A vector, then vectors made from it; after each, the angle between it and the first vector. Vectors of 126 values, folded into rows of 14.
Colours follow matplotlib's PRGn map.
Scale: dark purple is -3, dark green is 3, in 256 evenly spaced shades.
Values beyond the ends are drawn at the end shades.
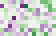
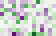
partly aligned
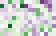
nearly opposite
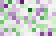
orthogonal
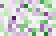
nearly parallel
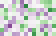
nearly parallel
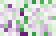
partly aligned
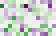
nearly opposite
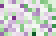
nearly parallel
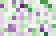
nearly parallel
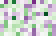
partly opposed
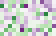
nearly opposite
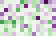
partly opposed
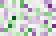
nearly opposite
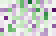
partly opposed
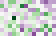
nearly opposite
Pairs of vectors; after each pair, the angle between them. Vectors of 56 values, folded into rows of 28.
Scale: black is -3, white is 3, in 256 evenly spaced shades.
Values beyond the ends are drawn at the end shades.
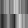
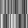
partly opposed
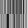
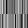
partly opposed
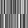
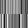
partly opposed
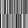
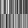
partly aligned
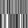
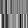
nearly opposite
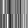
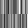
orthogonal
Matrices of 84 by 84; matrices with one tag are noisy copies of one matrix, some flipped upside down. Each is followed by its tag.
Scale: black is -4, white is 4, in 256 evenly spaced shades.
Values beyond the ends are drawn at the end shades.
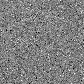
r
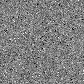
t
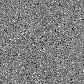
t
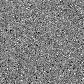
r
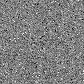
t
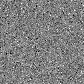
r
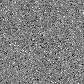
t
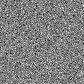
r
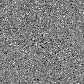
t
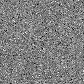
t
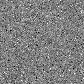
r
